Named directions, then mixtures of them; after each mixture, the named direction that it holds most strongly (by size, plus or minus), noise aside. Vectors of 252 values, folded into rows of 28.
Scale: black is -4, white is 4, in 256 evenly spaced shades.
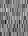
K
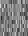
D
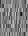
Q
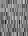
K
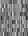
D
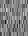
K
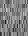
K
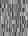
D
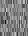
K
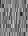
Q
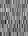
K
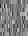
D
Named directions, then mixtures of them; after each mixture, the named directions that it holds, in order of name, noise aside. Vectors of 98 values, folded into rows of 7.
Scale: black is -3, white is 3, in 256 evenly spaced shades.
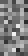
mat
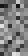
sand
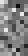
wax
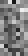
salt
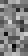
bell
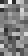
bell, mat, salt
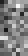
wax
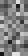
bell, sand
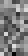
bell, salt, sand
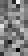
mat, salt, sand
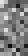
wax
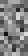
bell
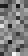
sand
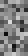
bell
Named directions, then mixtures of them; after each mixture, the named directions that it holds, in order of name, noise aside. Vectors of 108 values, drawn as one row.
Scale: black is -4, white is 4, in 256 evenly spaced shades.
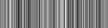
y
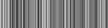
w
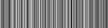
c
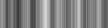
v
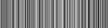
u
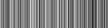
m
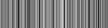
u, y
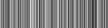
m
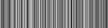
c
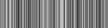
y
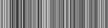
w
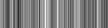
m, v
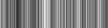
v, w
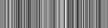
y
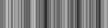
v, y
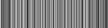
c, u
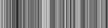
v, w
